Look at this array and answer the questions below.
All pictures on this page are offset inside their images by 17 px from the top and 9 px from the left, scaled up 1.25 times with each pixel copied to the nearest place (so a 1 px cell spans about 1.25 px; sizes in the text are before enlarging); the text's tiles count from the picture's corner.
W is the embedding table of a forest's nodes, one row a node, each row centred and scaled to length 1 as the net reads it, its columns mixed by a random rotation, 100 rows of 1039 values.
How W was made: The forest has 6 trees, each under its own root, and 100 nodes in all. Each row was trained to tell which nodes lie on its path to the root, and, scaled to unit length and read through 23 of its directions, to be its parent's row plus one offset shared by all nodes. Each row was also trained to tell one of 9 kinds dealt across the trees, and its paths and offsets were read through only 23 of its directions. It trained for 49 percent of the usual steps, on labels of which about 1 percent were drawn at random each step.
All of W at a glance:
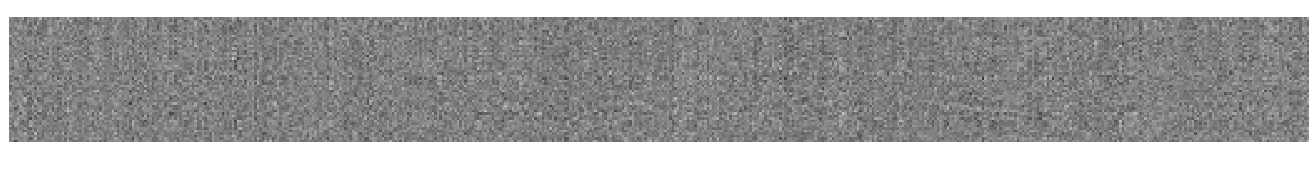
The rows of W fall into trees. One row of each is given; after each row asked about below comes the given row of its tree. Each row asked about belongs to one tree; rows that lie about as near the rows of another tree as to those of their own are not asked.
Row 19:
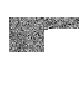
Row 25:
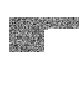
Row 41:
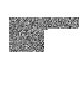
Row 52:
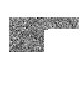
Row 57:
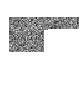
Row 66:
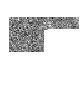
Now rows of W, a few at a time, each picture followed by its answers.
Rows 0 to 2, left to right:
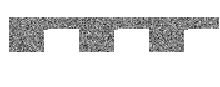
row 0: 19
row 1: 25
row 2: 57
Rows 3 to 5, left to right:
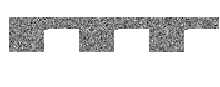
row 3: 57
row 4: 57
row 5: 19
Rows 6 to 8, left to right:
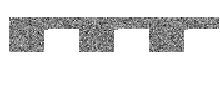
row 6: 41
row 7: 41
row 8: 25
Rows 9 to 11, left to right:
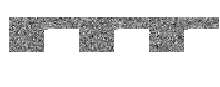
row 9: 41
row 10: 57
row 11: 19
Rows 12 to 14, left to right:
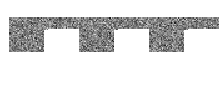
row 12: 57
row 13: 52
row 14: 57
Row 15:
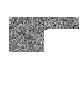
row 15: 66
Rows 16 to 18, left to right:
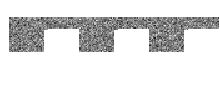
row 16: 25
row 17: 25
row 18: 57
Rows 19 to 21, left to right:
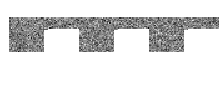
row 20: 66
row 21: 57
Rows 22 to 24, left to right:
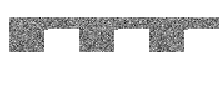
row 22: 52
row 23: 41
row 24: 19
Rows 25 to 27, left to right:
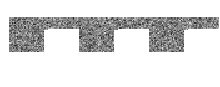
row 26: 19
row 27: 57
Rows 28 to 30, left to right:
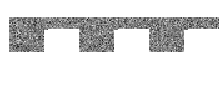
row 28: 52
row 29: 41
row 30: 25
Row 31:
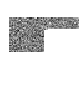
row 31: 25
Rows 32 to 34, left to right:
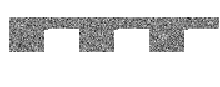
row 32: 52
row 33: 57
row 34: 41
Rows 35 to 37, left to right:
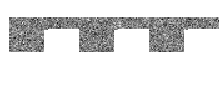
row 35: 57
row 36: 66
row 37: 19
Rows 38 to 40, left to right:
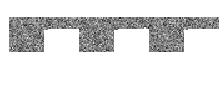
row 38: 19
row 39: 66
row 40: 19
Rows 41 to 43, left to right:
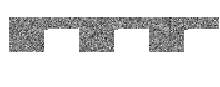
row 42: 57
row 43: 52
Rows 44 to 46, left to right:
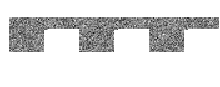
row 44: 66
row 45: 52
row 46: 41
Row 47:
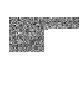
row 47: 41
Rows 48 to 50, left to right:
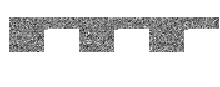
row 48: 25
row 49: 19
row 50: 41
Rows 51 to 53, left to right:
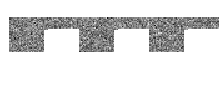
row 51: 57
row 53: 57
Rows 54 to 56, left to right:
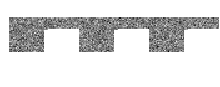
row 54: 19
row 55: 66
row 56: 66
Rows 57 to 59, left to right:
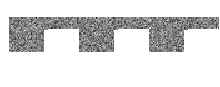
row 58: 25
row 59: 25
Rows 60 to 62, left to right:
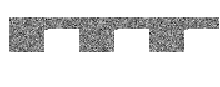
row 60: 19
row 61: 66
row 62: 57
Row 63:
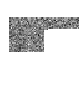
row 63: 19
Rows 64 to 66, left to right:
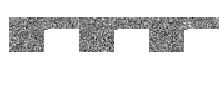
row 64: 52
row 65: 19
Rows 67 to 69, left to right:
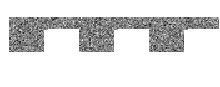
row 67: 25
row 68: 25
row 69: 25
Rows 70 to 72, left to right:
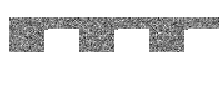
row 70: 41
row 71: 57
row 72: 41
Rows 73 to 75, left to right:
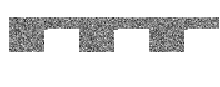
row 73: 25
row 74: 19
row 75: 19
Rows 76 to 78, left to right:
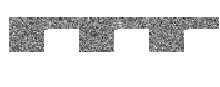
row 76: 57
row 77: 66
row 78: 57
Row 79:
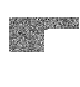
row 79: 66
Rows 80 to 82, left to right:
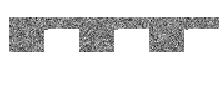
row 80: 19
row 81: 19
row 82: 41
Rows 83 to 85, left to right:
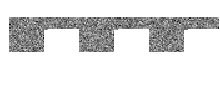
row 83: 66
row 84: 57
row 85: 66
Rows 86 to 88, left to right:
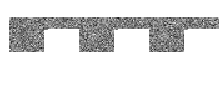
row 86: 66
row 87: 41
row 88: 25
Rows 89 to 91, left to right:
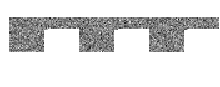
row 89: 57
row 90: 41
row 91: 66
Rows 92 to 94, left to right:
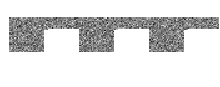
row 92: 41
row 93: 25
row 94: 66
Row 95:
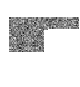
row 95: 19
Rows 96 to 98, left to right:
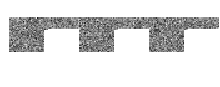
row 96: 52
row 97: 25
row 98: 25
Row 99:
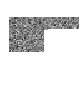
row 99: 66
